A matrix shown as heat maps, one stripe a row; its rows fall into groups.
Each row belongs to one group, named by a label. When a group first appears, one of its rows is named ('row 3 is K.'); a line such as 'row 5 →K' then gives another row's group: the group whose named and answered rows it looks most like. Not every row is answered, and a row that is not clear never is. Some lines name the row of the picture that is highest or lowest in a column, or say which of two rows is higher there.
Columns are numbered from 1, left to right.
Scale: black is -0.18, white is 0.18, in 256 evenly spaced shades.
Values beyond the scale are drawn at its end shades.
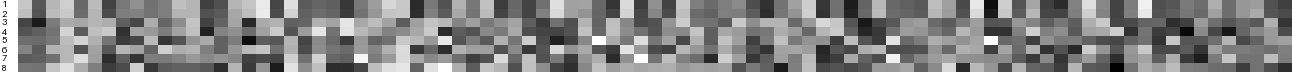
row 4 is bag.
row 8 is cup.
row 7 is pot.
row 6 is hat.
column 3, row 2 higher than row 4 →Yes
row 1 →hat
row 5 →pot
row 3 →bag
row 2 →hat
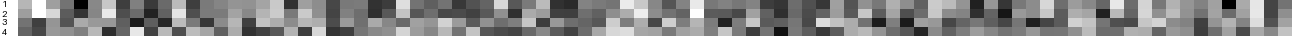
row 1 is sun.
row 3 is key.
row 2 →sun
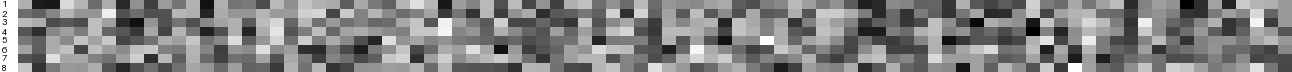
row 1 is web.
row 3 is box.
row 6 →hat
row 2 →key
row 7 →hat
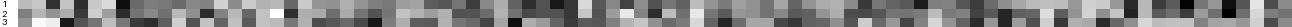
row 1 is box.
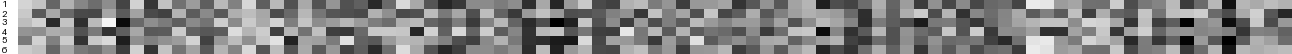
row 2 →cup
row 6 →web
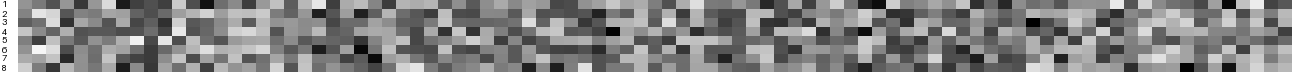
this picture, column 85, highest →4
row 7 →sun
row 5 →hat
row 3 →key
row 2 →key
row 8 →web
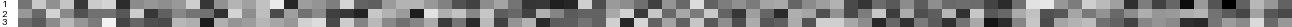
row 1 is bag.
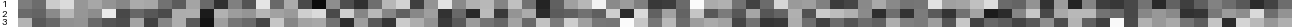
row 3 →web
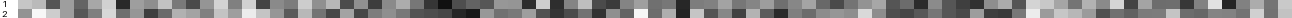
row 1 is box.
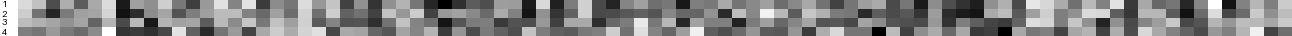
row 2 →box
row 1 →box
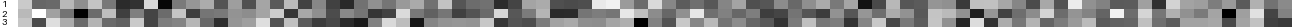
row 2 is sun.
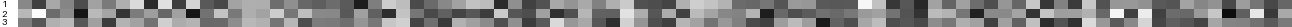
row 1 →hat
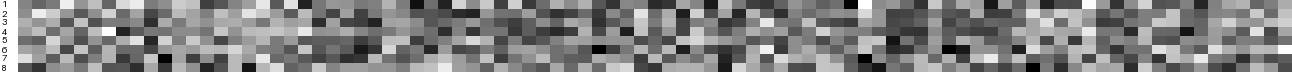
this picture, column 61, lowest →7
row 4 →box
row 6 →key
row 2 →key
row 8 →bag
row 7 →cup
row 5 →hat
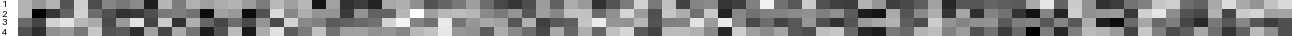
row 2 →web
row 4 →bag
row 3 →hat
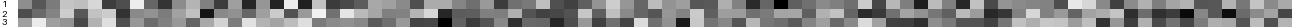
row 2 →bag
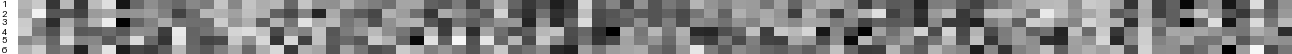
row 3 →box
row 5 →cup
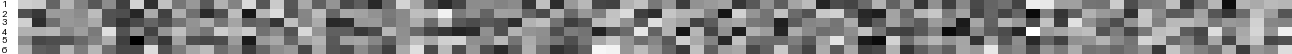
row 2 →bag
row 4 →key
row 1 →web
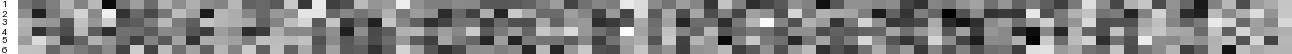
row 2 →key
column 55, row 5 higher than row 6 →Yes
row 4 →web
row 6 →web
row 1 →pot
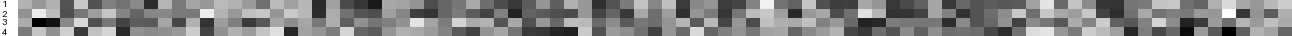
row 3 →web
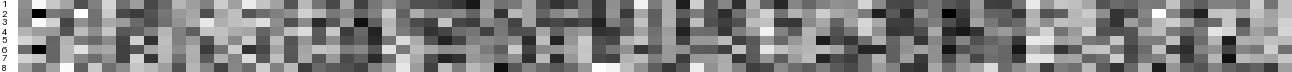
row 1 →key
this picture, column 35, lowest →8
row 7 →web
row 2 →key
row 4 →box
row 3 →key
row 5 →web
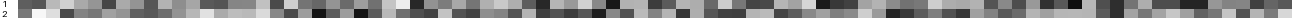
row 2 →key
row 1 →hat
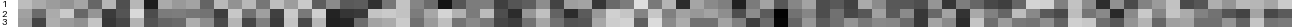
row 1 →web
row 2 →cup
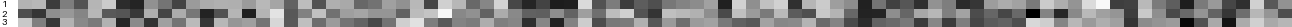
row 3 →web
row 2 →bag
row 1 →box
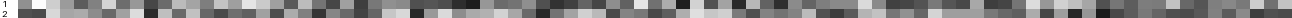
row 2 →hat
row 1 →key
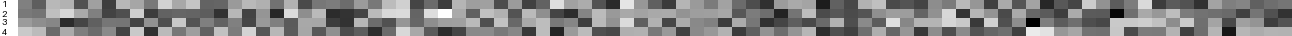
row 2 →cup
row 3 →sun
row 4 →web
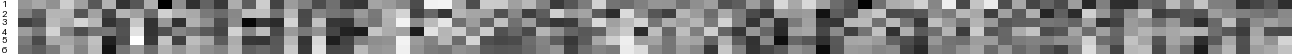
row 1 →cup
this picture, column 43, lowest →2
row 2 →hat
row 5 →pot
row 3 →pot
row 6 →pot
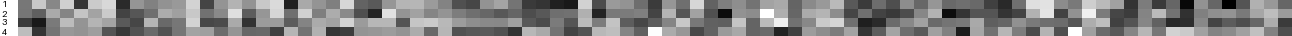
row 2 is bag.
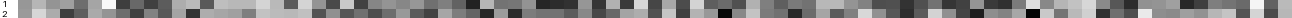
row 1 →key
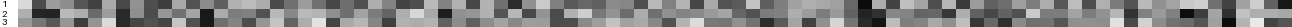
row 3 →sun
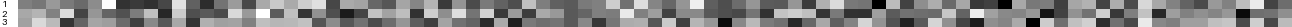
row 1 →sun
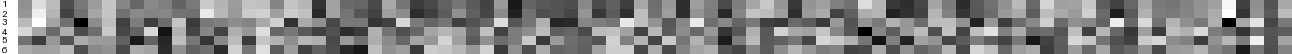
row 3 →sun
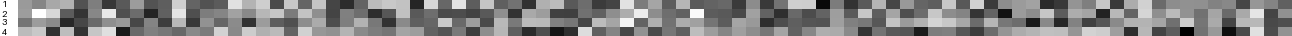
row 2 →sun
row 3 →sun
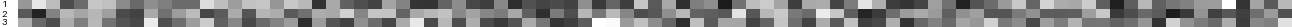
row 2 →bag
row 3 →pot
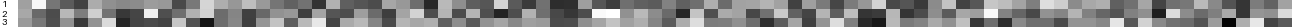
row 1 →box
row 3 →sun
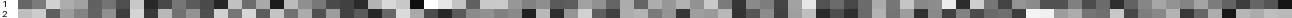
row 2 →web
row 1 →cup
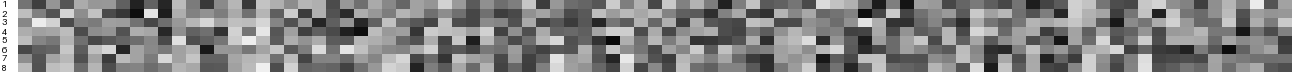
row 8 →hat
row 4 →cup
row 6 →bag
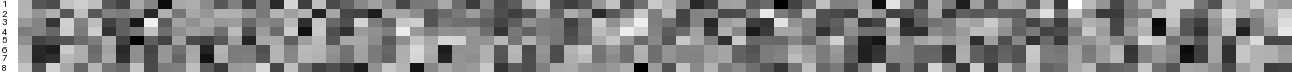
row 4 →pot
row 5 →sun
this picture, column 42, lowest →2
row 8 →hat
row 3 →pot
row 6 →web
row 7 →web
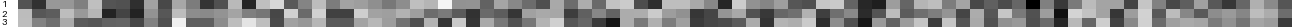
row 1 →bag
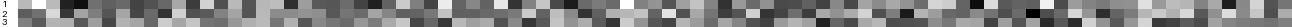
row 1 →sun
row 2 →key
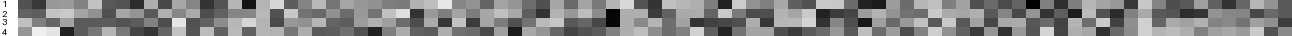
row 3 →cup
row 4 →sun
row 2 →hat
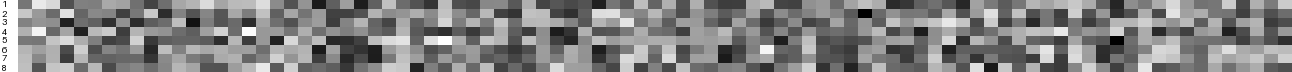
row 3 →sun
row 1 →key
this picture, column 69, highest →8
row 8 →hat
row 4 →box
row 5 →cup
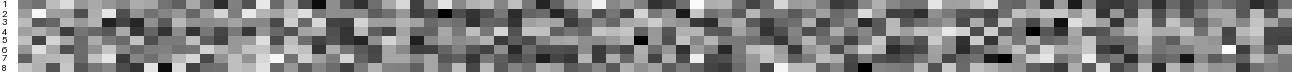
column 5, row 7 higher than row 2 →Yes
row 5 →hat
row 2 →box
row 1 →hat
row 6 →box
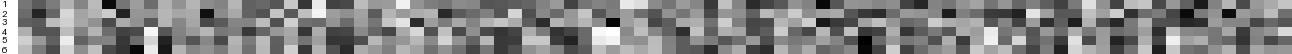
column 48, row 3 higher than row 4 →Yes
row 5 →cup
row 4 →pot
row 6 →pot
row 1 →pot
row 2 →bag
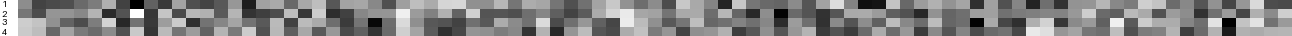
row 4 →web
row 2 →pot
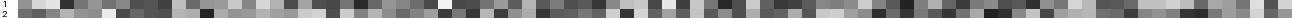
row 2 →key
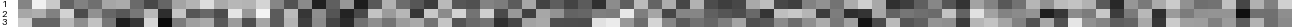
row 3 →pot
